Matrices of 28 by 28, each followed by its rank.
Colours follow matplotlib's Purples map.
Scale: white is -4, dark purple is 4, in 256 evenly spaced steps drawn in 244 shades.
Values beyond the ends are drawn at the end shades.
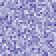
full rank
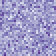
full rank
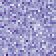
full rank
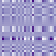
one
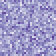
full rank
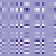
one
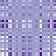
one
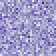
full rank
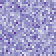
full rank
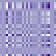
one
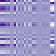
one
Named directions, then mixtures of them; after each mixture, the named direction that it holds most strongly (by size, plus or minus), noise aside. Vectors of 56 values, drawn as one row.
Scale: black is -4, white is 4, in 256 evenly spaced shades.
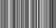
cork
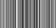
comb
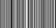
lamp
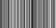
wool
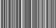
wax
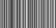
lamp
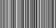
comb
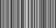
lamp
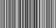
comb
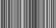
wax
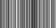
wool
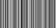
wax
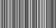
cork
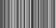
wool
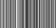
comb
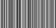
wax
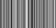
lamp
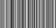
lamp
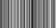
wool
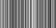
wool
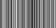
wool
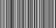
lamp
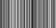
wool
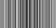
comb
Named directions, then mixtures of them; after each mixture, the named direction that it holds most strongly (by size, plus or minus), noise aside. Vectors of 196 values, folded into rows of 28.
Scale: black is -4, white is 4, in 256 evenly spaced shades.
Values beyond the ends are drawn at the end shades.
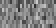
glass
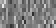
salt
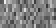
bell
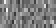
bell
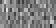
glass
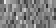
bell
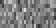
bell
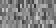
glass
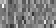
salt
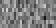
glass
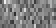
bell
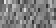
bell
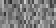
bell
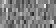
glass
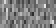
glass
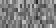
glass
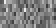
bell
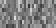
glass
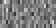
bell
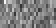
bell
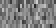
glass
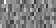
bell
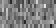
glass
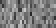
salt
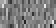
salt
